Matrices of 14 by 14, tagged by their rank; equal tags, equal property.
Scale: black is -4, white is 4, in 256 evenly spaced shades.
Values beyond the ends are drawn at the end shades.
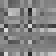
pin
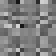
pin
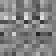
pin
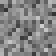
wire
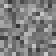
wire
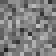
wire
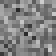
wire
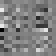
pin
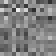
pin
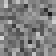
wire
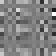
pin
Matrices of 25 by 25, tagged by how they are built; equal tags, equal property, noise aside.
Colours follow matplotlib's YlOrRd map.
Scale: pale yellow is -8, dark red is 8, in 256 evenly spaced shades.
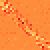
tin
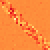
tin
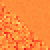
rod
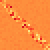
tin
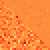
rod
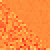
rod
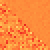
rod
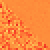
rod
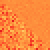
rod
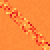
tin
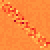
tin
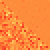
rod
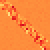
tin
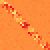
tin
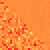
rod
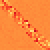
tin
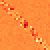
tin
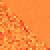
rod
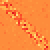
tin
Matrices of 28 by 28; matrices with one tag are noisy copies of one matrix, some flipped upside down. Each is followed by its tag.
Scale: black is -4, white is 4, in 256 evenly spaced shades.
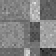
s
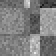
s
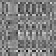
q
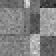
s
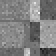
s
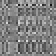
q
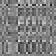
q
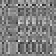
q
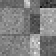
s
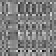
q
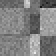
s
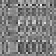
q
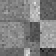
s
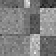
s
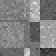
s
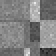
s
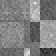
s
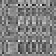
q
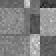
s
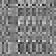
q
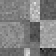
s
